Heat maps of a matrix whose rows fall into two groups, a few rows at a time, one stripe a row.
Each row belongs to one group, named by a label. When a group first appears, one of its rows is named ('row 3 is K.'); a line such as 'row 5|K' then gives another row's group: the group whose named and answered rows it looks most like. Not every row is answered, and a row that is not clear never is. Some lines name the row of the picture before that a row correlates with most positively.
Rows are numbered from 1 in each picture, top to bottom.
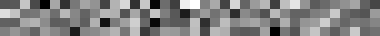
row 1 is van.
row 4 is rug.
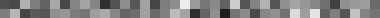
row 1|van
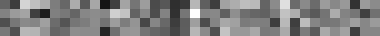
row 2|van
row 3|rug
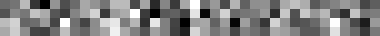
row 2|rug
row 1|van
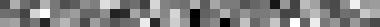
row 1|rug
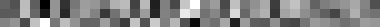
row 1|van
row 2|van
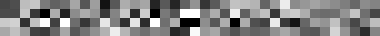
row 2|van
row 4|van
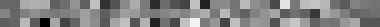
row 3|van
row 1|rug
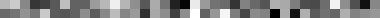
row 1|van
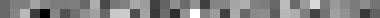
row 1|rug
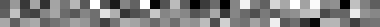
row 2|rug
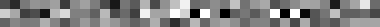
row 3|rug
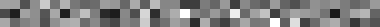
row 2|van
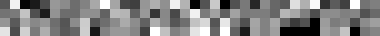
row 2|van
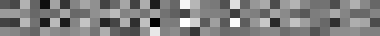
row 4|rug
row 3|van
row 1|van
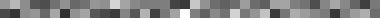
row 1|van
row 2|van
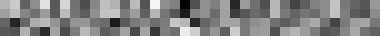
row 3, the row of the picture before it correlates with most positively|2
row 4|van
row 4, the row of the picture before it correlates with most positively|2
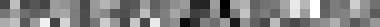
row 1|rug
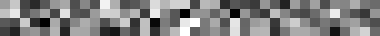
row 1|rug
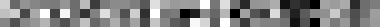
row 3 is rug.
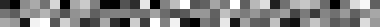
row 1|van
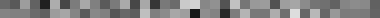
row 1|van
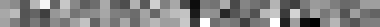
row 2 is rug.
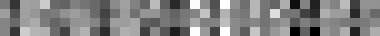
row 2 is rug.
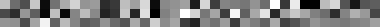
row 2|van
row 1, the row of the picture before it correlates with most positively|2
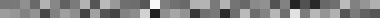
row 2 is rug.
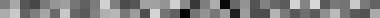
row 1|rug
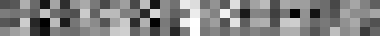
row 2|rug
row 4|van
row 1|van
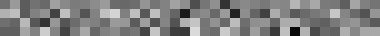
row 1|rug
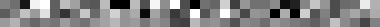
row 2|rug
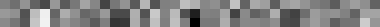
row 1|van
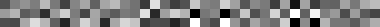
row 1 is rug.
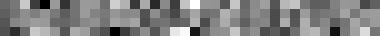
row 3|rug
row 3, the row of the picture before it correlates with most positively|3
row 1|van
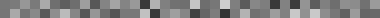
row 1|rug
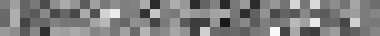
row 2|rug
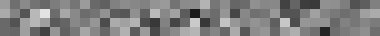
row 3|rug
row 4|van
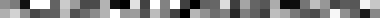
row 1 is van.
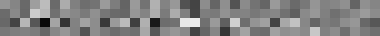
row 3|van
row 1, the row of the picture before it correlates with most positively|1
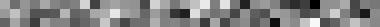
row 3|rug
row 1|rug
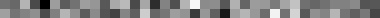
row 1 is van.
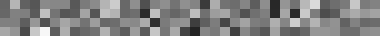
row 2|rug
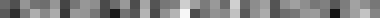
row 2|van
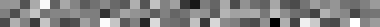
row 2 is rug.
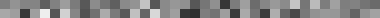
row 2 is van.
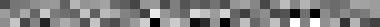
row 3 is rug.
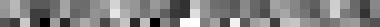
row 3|van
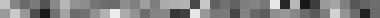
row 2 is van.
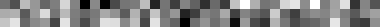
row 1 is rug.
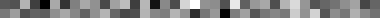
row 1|van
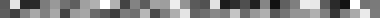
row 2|van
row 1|rug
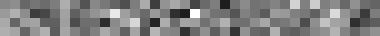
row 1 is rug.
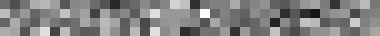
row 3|rug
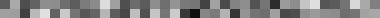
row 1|rug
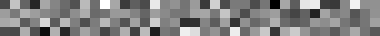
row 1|rug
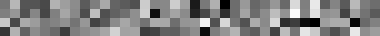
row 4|rug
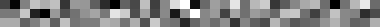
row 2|van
